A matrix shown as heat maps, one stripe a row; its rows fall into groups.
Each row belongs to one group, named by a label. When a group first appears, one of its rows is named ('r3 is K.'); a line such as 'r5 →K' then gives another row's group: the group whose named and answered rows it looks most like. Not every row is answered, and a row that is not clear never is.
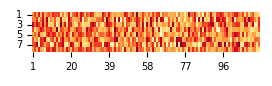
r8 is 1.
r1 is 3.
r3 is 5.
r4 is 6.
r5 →1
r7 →5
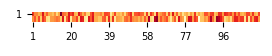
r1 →5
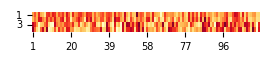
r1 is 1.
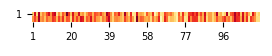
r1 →1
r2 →1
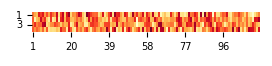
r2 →6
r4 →5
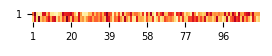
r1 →5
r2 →1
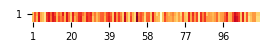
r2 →1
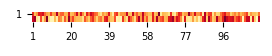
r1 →6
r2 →5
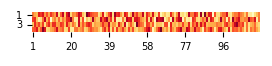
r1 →6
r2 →5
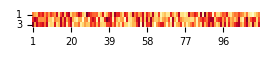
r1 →6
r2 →5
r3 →5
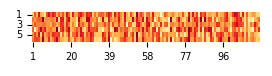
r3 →1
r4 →6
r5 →3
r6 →3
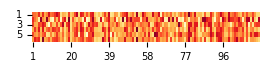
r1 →3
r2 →5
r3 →6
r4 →3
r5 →3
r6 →3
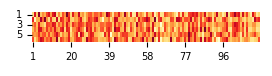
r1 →1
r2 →6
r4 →1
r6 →6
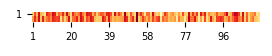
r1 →1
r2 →3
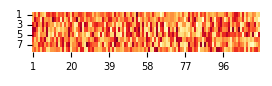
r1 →1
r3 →5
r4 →5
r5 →5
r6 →6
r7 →6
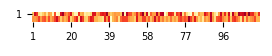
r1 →5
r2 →3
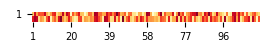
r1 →1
